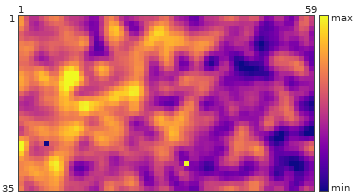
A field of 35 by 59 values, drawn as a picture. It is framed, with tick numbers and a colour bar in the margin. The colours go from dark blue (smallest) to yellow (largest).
Lone odd cells: 2, 1 higher and 1 lower than their neighbours. Ninth with the highest average: middle left. Slope: up to the left. Grain: blotchy. Histogram: bell-shaped.
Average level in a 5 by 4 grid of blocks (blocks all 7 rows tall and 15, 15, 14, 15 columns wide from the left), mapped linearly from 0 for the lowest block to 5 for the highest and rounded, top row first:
3 4 3 0 | 5 4 1 0 | 5 5 2 1 | 5 4 2 1 | 4 2 1 0
